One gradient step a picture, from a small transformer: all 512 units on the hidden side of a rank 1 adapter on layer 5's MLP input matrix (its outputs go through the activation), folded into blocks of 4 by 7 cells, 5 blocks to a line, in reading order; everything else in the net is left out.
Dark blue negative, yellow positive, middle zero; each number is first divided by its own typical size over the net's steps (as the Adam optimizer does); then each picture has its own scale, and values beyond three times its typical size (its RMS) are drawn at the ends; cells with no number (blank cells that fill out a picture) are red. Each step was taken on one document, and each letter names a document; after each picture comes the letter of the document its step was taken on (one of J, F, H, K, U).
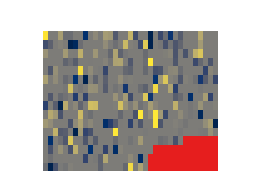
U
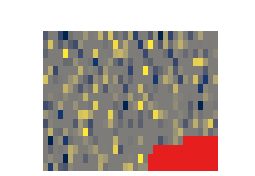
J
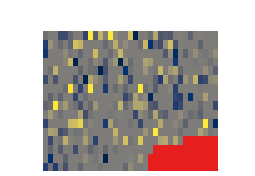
U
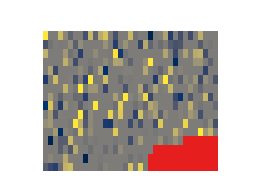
U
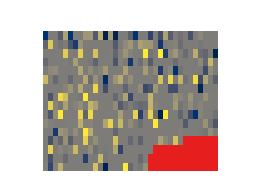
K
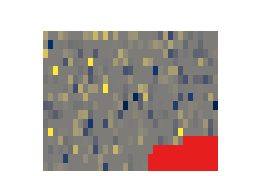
J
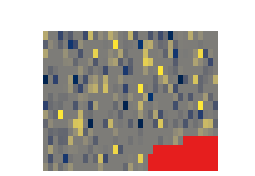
J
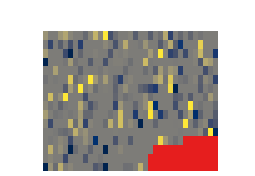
K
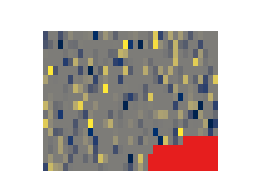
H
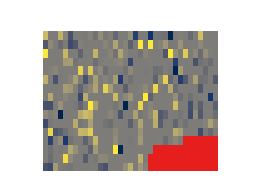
J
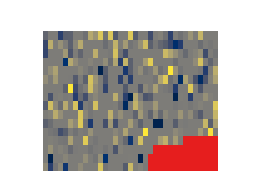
U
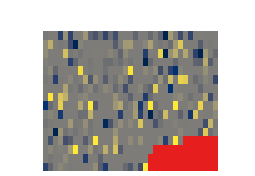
K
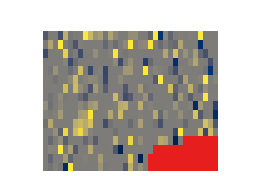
H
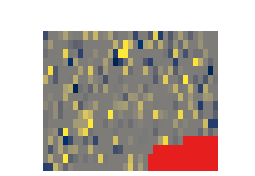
H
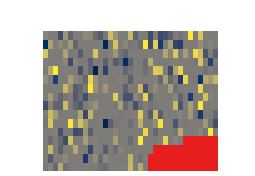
U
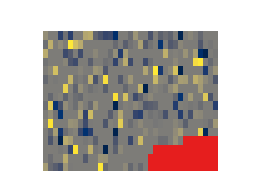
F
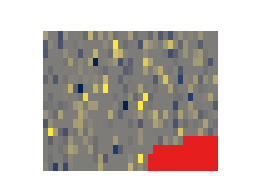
J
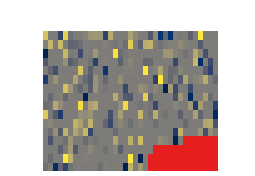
H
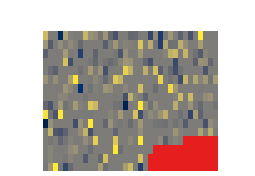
J
